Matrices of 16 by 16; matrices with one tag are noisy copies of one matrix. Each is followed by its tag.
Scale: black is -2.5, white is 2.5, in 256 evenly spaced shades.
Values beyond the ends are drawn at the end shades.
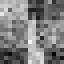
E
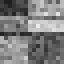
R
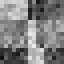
E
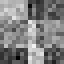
E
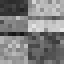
R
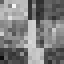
E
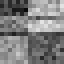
R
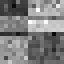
R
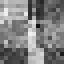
E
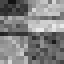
R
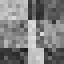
E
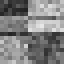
R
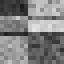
R
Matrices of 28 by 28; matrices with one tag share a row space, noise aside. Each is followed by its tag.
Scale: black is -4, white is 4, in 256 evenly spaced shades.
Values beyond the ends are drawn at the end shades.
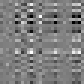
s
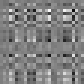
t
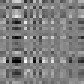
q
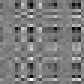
s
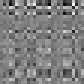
t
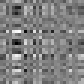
q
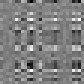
s
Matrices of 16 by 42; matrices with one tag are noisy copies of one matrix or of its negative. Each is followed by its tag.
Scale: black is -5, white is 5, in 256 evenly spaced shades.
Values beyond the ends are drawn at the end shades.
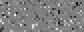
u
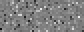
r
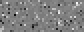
u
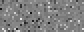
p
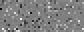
p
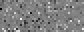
p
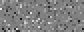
p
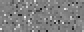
r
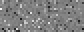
p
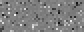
u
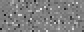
r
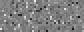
r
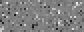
u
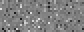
p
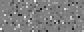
r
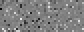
p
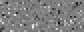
u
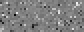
u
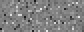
r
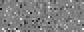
p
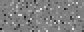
r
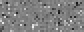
u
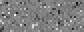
u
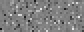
r
